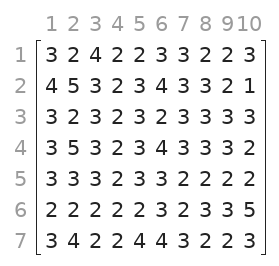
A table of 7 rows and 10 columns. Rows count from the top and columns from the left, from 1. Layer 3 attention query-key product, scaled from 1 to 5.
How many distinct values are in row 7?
3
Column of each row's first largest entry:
3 2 1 2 1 10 2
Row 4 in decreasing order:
5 4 3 3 3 3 3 3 2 2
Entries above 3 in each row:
1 3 0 2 0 1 3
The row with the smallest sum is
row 5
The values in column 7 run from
2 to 3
